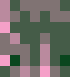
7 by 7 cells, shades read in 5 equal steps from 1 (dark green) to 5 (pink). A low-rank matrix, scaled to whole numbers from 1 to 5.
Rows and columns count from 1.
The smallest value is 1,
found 2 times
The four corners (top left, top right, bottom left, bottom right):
4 2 2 2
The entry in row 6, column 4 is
2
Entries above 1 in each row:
7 7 7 7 7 5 7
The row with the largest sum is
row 7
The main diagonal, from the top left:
4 3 2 2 4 2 2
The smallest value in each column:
2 1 2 2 2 2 1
